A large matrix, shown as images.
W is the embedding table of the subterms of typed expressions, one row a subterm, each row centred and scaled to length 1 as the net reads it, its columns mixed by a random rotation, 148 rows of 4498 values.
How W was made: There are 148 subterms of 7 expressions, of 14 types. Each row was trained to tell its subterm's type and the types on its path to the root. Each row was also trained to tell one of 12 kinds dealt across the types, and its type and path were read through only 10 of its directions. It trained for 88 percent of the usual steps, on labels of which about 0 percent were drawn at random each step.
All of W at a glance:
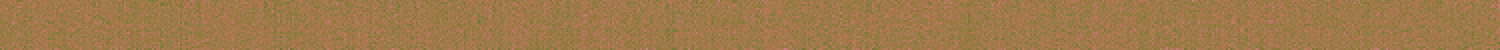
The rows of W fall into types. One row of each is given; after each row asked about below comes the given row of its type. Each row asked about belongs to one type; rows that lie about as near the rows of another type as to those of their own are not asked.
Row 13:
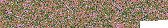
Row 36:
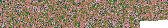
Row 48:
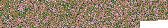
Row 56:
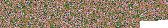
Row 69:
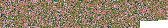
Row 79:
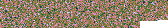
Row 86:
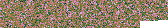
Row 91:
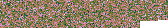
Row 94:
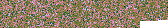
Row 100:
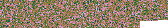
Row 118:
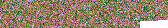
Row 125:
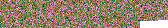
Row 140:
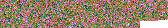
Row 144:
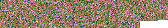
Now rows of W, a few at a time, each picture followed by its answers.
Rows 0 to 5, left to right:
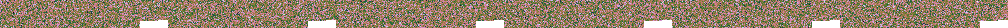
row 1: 86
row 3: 48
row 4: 48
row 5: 69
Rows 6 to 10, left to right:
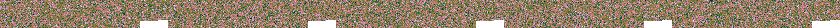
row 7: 79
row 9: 56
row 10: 86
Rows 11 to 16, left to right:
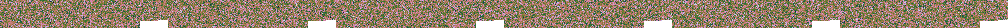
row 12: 118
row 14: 69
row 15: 13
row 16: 140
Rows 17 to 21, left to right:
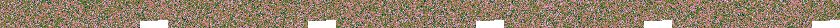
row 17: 100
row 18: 100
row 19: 140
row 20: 94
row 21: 56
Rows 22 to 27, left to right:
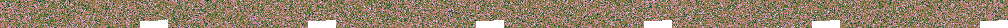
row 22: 36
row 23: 48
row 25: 100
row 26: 94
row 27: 100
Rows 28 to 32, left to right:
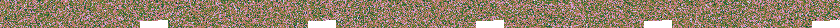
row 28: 48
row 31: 86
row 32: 36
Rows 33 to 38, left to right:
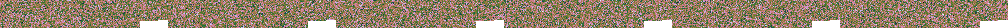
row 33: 91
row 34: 140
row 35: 13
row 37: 144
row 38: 48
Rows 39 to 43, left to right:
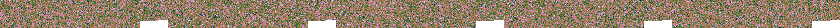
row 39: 118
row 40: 79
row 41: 69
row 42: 36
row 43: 100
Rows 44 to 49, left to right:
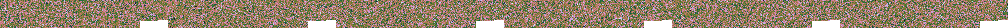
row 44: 144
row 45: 69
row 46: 36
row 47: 100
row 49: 36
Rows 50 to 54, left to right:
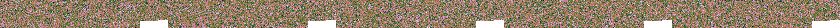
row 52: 79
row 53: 56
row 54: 144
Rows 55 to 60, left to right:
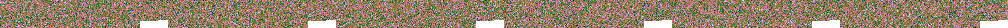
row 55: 13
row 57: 94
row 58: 144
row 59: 118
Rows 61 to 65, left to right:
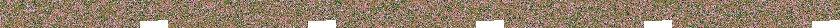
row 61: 118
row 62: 48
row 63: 144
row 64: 13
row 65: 56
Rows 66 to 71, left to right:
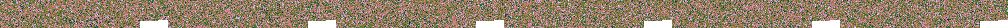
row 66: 125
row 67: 13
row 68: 144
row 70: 118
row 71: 36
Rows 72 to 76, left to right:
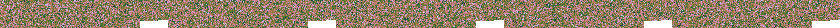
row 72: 86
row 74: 86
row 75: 118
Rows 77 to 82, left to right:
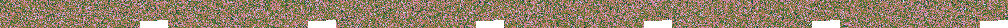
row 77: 79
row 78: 100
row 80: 144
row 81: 13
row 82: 100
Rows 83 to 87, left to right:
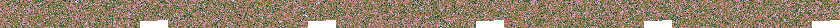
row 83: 36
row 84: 48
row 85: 118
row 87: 69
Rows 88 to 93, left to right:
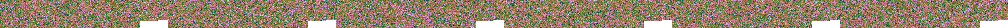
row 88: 69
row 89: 140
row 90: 79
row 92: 91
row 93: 48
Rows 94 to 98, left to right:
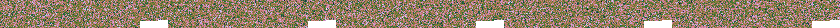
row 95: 48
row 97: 91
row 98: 13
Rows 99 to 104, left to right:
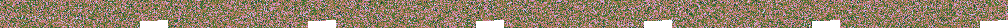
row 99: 56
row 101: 100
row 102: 36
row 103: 36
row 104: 13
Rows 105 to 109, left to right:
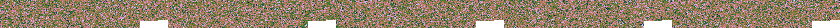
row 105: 69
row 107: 69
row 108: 86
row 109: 13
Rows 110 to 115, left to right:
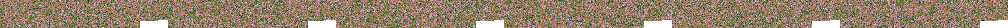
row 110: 140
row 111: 140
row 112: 36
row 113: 69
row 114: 48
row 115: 94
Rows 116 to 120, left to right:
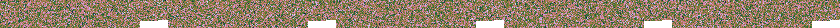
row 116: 144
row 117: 69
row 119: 118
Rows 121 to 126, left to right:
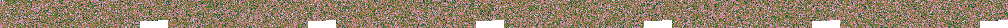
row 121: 86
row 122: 100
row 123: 48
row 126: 56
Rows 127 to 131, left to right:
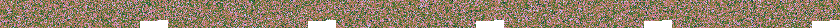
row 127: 13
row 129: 91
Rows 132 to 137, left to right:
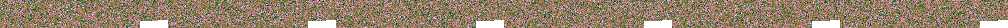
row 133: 100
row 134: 13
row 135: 56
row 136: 125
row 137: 69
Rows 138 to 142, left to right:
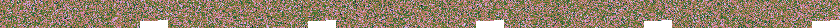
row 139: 91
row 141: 79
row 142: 144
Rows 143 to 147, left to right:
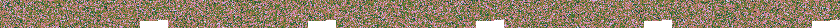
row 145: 56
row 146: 56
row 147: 86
